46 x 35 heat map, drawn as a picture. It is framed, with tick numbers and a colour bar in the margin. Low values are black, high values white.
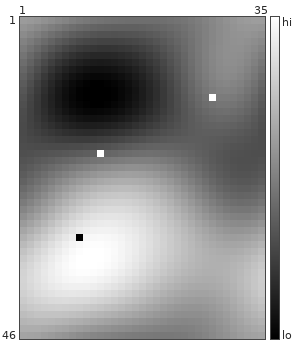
Average level on the scale: 50%. Ninth with the highest average: bottom left. Lone odd cells: 3, 2 higher and 1 lower than their neighbours.
